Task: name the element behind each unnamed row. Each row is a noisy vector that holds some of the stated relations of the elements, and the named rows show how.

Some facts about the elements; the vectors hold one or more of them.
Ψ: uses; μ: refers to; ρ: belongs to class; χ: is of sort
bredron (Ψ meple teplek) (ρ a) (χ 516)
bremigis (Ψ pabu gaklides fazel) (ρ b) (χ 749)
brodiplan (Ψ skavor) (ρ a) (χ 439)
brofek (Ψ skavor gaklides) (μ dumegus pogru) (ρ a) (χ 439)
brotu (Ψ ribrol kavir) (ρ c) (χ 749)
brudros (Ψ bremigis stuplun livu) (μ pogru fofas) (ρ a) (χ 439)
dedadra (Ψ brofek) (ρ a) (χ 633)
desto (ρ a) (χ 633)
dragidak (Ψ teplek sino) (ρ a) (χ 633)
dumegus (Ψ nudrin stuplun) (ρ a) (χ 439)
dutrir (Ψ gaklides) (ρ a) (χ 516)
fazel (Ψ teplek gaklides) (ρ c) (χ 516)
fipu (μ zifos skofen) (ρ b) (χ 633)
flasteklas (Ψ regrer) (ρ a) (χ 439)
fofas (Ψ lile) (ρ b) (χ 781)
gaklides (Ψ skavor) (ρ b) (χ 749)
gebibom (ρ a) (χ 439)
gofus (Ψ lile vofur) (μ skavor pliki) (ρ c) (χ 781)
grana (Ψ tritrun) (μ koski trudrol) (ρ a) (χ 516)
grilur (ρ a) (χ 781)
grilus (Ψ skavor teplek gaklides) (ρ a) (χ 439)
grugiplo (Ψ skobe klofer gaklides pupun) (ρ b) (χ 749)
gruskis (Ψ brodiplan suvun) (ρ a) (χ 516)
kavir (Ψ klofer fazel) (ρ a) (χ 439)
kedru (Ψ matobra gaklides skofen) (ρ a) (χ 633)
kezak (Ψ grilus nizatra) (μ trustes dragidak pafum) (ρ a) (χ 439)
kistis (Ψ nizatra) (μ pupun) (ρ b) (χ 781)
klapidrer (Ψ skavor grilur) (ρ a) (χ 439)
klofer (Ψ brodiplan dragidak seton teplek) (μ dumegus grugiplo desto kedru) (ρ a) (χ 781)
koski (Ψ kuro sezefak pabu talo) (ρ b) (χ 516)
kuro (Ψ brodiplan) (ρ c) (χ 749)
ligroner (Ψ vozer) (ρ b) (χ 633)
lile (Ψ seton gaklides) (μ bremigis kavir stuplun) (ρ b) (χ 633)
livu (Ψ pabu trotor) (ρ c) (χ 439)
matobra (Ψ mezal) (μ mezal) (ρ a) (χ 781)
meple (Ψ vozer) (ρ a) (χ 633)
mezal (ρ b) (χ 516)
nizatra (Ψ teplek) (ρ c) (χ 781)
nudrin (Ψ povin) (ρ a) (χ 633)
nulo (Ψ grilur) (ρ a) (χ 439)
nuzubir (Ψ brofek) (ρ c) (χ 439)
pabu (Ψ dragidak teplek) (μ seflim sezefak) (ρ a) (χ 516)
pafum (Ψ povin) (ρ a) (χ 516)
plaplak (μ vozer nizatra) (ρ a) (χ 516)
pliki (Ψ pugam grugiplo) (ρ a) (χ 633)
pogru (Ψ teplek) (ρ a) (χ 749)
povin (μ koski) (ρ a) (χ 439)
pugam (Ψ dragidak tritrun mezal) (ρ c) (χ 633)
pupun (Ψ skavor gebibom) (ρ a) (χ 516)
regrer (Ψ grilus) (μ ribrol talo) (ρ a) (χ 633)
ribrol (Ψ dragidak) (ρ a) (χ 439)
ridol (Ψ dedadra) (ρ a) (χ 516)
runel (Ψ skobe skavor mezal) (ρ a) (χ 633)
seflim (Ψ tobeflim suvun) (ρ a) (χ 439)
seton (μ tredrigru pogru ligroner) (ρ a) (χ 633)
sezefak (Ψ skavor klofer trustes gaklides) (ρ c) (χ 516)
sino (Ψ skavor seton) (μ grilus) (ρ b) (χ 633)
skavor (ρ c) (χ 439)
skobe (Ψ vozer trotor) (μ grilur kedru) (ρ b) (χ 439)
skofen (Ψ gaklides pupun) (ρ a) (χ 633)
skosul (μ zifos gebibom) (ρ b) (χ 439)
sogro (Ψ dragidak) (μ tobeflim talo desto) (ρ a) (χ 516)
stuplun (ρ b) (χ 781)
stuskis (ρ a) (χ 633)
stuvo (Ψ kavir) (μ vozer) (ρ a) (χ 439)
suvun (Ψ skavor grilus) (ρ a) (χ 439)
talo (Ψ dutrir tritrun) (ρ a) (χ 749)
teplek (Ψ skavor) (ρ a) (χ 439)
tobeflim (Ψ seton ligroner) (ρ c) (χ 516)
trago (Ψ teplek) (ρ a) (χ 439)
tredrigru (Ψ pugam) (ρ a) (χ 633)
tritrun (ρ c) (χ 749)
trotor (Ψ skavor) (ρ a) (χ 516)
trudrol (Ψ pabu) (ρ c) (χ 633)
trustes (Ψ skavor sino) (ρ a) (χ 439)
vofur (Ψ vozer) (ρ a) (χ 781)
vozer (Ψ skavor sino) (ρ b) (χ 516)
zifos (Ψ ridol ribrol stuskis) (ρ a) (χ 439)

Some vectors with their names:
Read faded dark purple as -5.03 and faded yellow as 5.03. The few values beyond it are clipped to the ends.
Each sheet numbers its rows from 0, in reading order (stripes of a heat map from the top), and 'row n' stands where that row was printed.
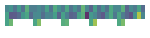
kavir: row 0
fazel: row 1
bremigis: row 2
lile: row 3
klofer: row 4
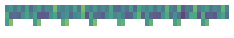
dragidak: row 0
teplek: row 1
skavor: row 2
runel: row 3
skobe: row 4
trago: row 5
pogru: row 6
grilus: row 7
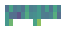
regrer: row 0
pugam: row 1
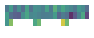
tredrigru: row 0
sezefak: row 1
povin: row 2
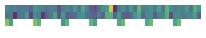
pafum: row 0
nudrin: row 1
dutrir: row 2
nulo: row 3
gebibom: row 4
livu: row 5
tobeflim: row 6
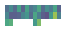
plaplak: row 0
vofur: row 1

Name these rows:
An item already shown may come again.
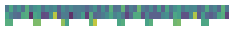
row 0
gaklides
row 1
stuplun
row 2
pafum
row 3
dedadra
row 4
pogru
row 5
plaplak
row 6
stuplun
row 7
talo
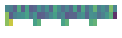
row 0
stuskis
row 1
sogro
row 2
plaplak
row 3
kuro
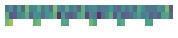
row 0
zifos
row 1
brotu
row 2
talo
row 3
dumegus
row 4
sogro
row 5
klapidrer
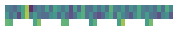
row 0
grilur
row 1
mezal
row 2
brofek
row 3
seflim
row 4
ligroner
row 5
vozer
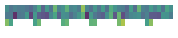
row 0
pafum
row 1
stuvo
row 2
kuro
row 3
skosul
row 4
ridol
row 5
grana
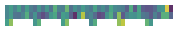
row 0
trudrol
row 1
seflim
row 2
kistis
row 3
flasteklas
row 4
stuskis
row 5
nulo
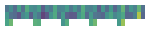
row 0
vozer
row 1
brudros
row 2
trago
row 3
seton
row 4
nizatra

